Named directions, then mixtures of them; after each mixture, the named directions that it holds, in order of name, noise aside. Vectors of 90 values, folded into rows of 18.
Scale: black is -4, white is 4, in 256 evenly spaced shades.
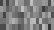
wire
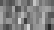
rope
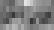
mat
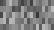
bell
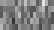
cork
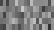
wire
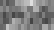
mat, wire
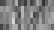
bell, cork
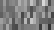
cork, wire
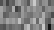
rope, wire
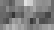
mat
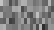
bell, wire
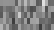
cork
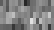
mat, wire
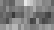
mat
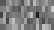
bell, mat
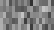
rope, wire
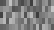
bell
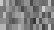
wire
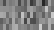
cork, wire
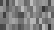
wire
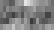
mat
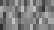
cork, wire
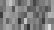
bell, rope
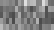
cork, mat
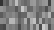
bell, wire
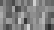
rope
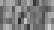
rope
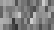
cork, mat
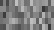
wire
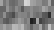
mat, wire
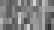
cork, rope
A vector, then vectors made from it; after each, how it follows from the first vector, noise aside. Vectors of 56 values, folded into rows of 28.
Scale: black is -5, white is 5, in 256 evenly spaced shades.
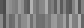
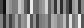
scaled up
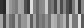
scaled up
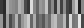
scaled up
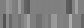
partly zeroed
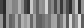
scaled up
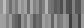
sign-scrambled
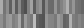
wrapped around
